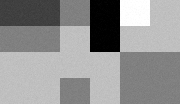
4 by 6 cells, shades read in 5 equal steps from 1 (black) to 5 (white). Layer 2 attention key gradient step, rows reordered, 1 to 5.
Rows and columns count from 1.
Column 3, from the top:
3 4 4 3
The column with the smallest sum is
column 4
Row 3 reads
4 4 4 4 3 3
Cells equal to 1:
2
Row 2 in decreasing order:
4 4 4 3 3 1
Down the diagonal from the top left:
2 3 4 4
